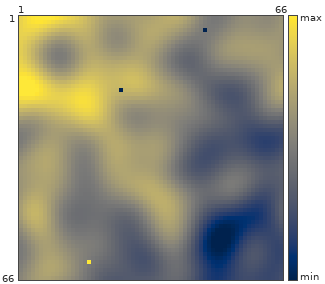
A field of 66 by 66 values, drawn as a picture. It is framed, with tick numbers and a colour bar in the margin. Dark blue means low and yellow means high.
The ninth with the lowest average is the bottom right. The top left is the ninth with the highest average. The halves do not mirror each other. Three lone cells stand out: one far higher and two far lower than their neighbours. The field climbs toward the top left.
